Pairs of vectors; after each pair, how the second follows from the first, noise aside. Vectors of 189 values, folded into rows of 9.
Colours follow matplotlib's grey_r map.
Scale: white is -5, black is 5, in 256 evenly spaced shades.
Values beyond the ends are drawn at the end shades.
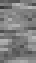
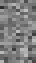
shuffled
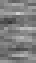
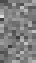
shuffled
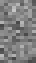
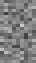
shuffled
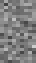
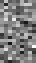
scaled up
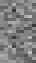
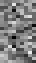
scaled up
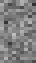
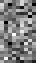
scaled up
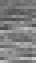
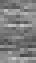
wrapped around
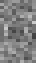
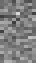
shuffled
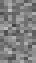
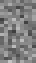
shuffled
